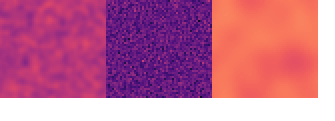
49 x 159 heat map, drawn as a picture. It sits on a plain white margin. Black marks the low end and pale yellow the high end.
The table splits into one row of 3 panels. Panel 1,1: middling, blotchy, faint in contrast. Panel 1,2: low, fine-grained. Panel 1,3: high, smooth, faint in contrast.
